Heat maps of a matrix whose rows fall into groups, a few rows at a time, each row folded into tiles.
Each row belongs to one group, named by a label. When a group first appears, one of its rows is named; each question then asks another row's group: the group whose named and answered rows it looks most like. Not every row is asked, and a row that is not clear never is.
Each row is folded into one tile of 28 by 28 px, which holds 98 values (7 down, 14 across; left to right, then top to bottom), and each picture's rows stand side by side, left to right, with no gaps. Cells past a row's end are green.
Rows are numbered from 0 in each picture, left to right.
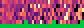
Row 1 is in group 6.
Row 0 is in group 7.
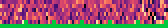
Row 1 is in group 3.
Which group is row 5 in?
7
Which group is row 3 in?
6
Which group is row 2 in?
6
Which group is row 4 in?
7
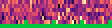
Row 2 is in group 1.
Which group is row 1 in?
7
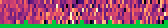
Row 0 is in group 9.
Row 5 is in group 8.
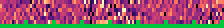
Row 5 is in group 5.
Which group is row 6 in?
8
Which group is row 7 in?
6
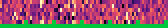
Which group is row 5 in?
1
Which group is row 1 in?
3
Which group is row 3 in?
9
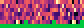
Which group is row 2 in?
9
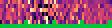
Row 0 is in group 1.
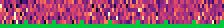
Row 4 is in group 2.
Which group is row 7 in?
1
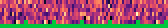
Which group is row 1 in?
9
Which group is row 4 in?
8
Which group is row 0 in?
9
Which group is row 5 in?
9
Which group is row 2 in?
8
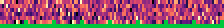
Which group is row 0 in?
9
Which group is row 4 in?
1
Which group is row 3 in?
7
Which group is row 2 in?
9
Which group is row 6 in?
8
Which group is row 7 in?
1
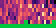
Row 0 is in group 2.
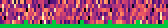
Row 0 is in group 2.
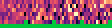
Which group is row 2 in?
5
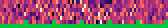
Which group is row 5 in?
7
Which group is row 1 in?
5
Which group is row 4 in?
1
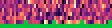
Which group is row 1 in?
9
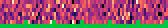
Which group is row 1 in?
7
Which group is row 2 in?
9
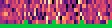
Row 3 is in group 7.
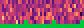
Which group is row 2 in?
5
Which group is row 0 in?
1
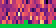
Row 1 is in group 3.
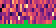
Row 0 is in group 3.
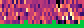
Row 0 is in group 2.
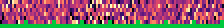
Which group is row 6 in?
7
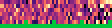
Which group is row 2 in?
7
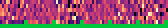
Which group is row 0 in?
8
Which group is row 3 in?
1
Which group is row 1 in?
1
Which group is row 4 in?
1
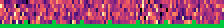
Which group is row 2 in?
9
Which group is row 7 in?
2
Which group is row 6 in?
7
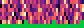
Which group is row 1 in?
1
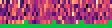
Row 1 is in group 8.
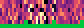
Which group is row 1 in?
3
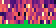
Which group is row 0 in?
5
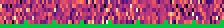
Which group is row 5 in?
3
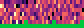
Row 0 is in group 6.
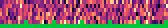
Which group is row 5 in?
8
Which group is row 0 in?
2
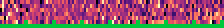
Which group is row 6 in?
5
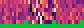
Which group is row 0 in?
9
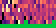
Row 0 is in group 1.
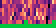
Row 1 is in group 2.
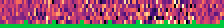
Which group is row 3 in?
9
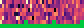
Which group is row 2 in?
2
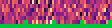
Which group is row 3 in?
7
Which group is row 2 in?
5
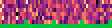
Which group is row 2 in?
7
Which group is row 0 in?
3
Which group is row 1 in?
7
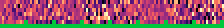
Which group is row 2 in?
8
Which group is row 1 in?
8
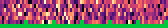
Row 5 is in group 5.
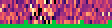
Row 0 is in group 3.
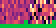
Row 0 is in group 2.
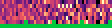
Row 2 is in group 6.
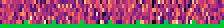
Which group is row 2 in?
6
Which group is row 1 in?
1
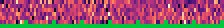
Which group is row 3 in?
8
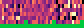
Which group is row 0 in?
3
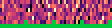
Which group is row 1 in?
2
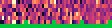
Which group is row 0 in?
3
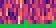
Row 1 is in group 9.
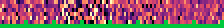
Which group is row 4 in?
9
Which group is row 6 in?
7
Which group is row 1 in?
3
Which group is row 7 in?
7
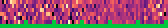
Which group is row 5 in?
5
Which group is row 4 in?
5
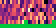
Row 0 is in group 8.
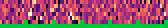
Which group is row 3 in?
5
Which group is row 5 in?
8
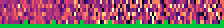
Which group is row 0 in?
5
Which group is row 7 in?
5
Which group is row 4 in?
2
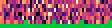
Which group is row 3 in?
3
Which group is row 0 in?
5
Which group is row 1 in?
2
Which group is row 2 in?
6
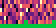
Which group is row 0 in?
2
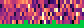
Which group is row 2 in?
2
